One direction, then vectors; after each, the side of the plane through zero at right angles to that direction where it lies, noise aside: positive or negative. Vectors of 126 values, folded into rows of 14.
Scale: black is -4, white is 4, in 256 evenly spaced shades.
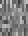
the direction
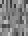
negative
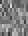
positive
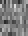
positive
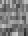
positive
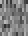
negative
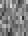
positive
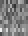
negative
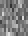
negative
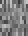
positive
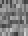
negative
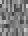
negative
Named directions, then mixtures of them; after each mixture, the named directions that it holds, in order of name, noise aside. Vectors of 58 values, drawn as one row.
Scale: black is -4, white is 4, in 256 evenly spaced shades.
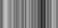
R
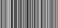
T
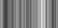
R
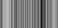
R, T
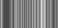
R, T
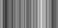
R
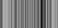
R, T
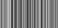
T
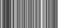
R, T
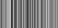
T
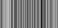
R, T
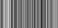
R, T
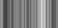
R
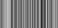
R, T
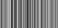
T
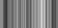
R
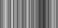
R, T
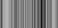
R, T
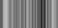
R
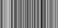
R, T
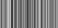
T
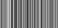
T
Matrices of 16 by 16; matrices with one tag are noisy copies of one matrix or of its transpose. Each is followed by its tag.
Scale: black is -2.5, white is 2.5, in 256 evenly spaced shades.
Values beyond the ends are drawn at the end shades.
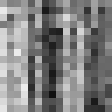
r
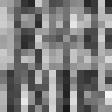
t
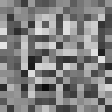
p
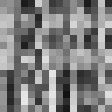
t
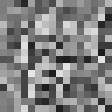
p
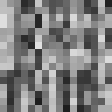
t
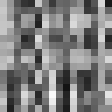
t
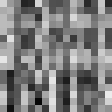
t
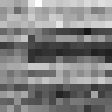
r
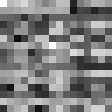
t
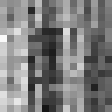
r
